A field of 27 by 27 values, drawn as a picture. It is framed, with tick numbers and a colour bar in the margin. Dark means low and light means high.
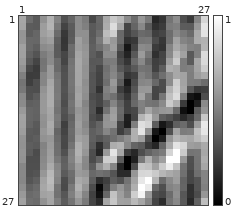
The values follow a bell shape. The bottom right is the ninth with the highest average. A vertical seam about 40% of the way across splits the table, and the left part is calmer. Stripes running up and down repeat 6 times from left to right.
